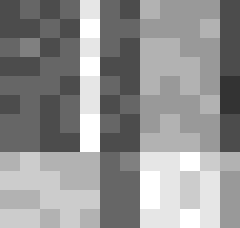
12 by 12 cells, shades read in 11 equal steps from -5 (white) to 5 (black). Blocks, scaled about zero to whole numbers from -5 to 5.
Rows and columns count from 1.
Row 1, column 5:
-4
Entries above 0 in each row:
7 7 6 7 7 7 7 7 1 2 2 2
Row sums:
2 1 -1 0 1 3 0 0 -28 -28 -28 -29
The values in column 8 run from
-5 to -1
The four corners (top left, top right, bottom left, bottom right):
2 2 -3 -1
